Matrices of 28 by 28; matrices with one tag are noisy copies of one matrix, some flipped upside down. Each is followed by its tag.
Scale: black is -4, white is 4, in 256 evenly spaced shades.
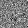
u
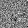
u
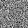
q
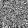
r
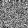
r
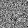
u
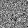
u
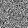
q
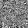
r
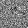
u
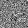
u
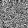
r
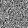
q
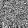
r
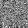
r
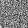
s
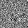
u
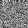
r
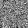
r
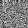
r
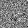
u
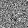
u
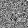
u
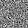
q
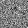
u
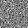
q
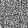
s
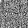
s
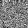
r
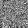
r
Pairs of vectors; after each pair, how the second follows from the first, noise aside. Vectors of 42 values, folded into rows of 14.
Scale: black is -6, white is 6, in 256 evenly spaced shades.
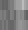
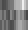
scaled up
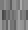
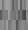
reversed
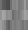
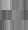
negated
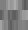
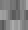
reversed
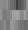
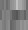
negated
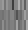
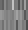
negated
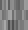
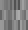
reversed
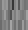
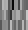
scaled up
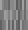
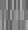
reversed
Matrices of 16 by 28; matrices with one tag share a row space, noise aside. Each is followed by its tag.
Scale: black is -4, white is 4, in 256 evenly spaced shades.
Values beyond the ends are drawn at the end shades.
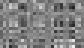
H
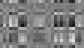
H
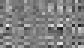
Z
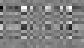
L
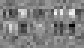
H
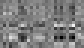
H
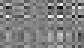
Z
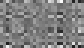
Z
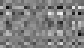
Z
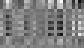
Z
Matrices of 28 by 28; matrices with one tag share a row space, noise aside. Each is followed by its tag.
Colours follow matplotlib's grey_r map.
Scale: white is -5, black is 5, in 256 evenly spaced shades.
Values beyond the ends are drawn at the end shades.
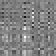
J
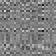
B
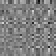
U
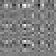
J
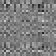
B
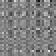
U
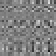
U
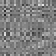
B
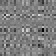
B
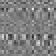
U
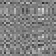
B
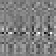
U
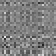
B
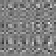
U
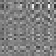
U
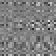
U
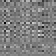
B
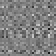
U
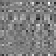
U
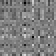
J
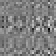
U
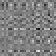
U
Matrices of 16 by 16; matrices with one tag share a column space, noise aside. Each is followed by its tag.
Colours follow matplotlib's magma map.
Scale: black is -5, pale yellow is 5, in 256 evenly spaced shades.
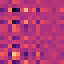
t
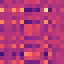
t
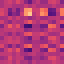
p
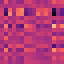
p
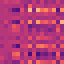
t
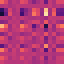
p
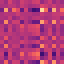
t
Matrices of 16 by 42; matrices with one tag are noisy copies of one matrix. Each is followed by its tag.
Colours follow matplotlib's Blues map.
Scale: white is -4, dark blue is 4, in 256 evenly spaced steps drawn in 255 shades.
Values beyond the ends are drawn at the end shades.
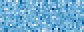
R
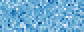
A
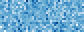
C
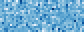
R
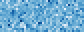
A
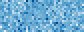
C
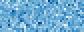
A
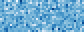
R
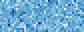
A
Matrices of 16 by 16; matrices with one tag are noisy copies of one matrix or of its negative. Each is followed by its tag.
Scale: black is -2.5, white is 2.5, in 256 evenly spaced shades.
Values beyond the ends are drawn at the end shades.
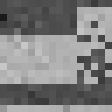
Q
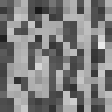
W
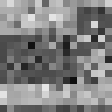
Q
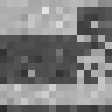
Q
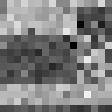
Q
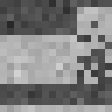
Q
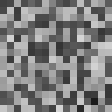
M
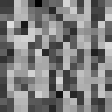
W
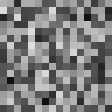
M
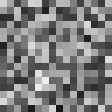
M
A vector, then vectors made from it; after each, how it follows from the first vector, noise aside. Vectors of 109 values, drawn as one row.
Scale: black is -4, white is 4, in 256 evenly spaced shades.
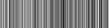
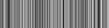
sign-scrambled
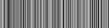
sign-scrambled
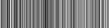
reversed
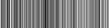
reversed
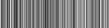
reversed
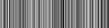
sign-scrambled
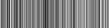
reversed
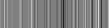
partly zeroed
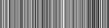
sign-scrambled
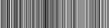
reversed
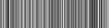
sign-scrambled
